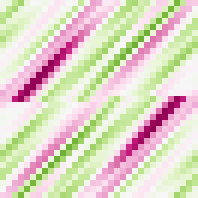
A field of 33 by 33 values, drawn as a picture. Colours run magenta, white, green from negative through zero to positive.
It looks the same turned upside down. No single row or column stands out from its neighbours. Overall the values sit about 50% of the way up the scale. Streaks slant up to the right. There is no overall slope.
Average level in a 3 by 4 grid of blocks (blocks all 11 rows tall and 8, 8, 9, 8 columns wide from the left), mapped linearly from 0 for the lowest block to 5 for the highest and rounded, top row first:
4 0 5 4 | 0 4 4 0 | 4 5 0 4
